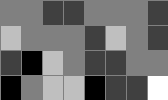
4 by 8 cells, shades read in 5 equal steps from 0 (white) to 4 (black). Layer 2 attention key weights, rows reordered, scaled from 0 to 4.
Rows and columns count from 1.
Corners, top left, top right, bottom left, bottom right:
2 3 4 0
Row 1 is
2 2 3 3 2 2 2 3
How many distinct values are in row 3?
4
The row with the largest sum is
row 3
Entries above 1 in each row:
8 6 7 5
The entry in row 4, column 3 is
1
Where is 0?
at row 4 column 8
